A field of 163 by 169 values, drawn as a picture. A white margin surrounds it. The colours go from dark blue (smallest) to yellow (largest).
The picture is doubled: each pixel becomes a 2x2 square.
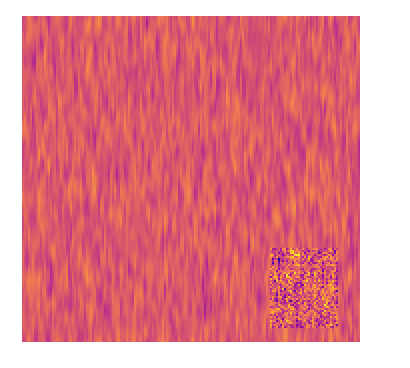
Mirror symmetry: none. Grain: streaks running down. Histogram: heavy tails on both sides. Odd patch: rougher, in the bottom right. Slope: none. Roughest part: bottom right.
